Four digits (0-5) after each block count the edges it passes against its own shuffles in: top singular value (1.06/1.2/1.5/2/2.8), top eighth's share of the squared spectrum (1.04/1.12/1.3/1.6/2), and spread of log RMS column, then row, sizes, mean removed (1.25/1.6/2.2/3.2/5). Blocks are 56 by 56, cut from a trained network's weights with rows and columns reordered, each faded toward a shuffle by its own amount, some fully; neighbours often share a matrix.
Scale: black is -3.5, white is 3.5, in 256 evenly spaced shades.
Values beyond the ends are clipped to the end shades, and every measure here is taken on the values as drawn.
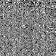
2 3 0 2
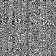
2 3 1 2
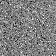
0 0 0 0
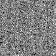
1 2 0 1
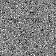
0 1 0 0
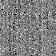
2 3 1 2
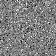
0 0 0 0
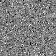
0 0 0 0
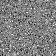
0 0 0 0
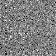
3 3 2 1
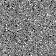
1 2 0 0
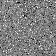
0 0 0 0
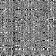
3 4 1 3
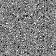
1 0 0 0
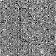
2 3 1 2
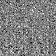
2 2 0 1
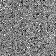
1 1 0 0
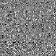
3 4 2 2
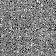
1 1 0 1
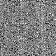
2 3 0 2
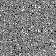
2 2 0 1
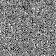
1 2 0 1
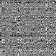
3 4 3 2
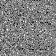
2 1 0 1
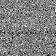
2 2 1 0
